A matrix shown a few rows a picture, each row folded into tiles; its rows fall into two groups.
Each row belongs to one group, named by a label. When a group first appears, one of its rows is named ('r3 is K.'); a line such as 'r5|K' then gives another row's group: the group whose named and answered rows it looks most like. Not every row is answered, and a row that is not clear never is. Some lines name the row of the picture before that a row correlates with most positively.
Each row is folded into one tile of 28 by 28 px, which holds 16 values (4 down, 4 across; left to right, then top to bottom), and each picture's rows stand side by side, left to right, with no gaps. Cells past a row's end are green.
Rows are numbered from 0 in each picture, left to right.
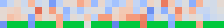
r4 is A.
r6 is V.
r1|V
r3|A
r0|A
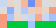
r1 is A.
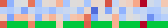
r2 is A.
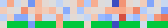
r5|A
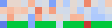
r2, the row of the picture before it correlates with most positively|5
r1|V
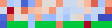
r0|V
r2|A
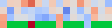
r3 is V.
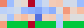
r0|A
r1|A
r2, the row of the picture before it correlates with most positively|3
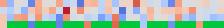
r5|V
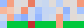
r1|A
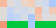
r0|A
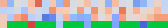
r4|V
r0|A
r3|V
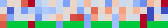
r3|V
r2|A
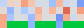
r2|V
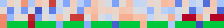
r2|A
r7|A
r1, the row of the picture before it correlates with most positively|0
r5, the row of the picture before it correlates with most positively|0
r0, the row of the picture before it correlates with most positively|0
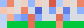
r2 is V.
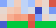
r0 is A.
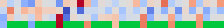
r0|V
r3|A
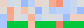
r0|V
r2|A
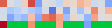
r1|A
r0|A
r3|V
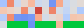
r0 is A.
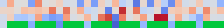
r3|A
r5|A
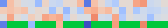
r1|A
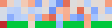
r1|A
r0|A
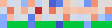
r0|V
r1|V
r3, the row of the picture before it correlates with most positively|2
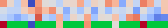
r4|A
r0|A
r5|A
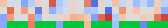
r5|A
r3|A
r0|V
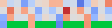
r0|V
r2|V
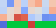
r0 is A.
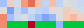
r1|A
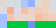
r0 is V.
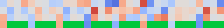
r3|V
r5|A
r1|V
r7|V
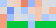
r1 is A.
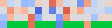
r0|V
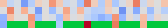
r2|V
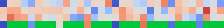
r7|V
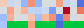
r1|A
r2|V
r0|V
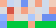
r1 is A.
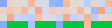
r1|V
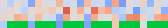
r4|A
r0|A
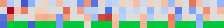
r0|V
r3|A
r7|V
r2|V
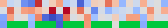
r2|V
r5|V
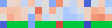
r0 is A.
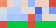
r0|A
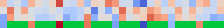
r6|V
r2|A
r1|A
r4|V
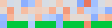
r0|V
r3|A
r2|V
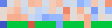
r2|V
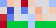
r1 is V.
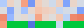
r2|A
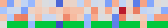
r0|A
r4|V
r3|V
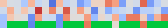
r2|V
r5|A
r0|V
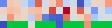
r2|V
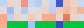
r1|A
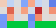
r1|V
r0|V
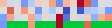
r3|A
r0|V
